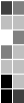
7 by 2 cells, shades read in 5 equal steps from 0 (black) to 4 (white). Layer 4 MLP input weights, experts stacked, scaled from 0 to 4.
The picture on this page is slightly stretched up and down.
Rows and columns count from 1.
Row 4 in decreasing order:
3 2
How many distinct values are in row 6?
2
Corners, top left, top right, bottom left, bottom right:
1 2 0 1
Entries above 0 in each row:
2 2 2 2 2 1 1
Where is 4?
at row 3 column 1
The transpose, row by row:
1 3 4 2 3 0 0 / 2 3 2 3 3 3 1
